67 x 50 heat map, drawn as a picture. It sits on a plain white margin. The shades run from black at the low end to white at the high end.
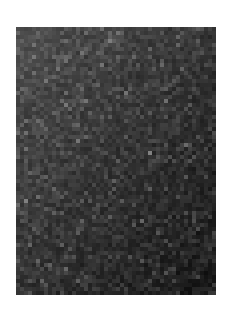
Neither half mirrors the other. The grain is fine, like static. On average the colour sits 20% of the way up the scale. There is an overall slope up to the top left. The ninth with the highest average is the top left. No single row or column stands out from its neighbours. There are no regular stripes.
